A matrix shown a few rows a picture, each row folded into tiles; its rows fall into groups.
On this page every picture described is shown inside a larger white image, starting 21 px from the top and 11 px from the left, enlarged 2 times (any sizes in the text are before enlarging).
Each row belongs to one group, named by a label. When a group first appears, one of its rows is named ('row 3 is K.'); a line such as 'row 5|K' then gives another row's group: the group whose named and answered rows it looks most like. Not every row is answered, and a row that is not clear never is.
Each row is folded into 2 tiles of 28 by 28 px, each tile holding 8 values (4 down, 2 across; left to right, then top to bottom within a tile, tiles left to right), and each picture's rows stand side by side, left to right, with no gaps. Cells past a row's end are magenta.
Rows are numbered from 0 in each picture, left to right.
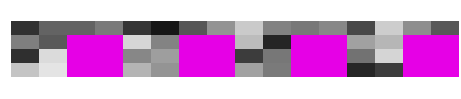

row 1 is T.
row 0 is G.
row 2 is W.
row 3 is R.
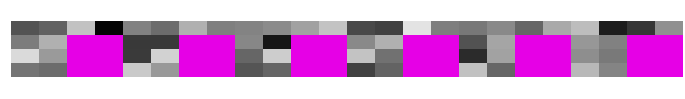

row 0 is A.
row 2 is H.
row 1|G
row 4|G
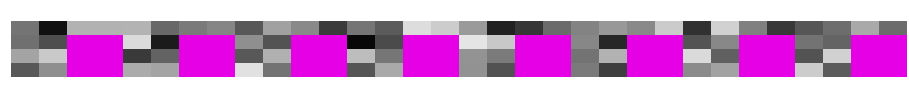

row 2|G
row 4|T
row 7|G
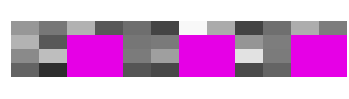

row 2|A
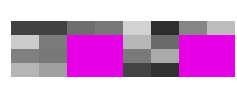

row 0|T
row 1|H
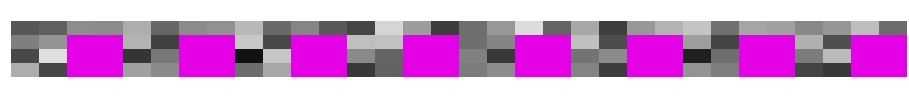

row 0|G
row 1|W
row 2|W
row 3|R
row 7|H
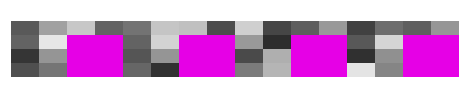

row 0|R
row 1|R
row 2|W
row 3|G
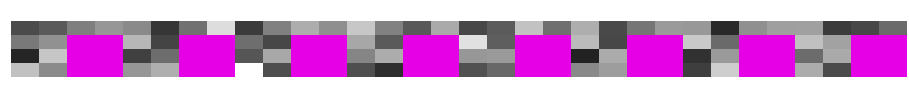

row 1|W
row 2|G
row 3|H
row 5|W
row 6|W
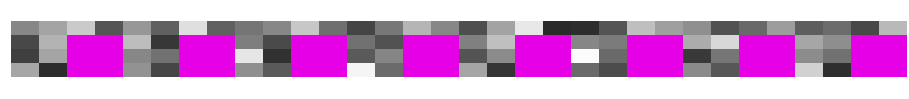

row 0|R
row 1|H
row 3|G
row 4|R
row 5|A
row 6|T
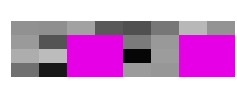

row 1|G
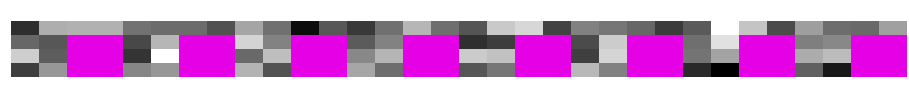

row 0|A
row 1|G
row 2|T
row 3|G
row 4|A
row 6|R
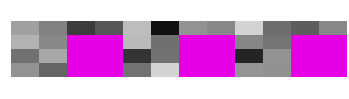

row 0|T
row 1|W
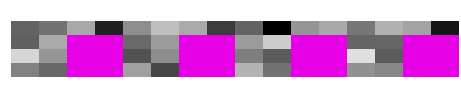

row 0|A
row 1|R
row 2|T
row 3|A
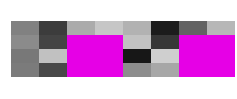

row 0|H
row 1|W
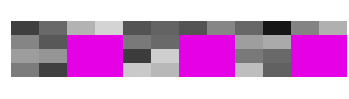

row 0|H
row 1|G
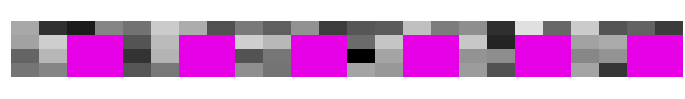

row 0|T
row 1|R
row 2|T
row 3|G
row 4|H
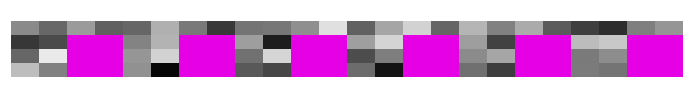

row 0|G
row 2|H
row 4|H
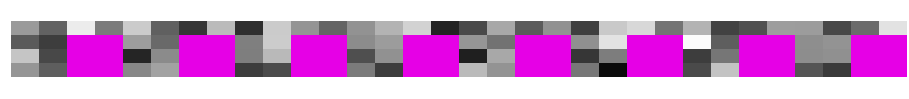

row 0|A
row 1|W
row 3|R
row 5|R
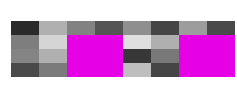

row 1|T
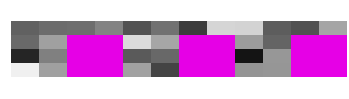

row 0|G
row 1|T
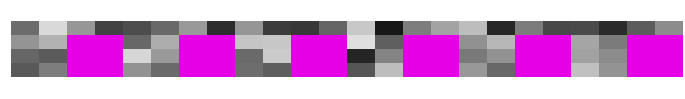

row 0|R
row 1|A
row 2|T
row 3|W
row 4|T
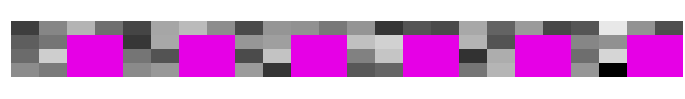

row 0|G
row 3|T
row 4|W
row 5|R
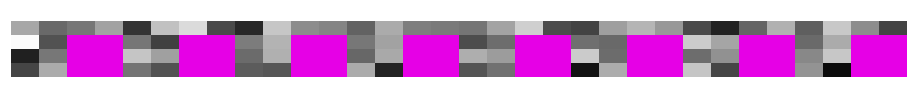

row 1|A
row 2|R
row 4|A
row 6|T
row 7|R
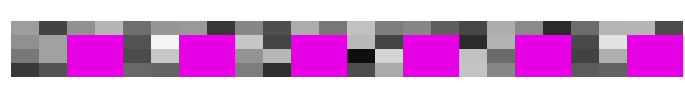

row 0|H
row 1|R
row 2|H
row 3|W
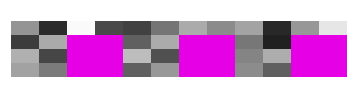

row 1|A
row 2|H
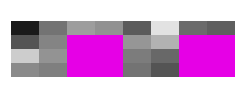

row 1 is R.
